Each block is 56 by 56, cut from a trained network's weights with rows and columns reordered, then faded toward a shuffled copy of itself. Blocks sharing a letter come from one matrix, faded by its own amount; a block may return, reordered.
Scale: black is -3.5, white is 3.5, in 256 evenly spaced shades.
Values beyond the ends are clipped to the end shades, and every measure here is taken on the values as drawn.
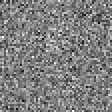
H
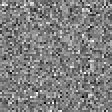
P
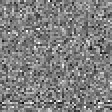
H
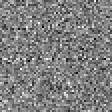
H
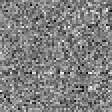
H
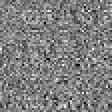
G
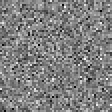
P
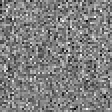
H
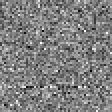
H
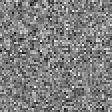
P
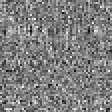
G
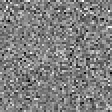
P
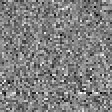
H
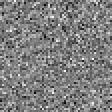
P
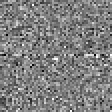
H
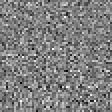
G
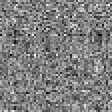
G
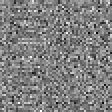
G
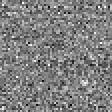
H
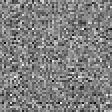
G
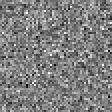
P
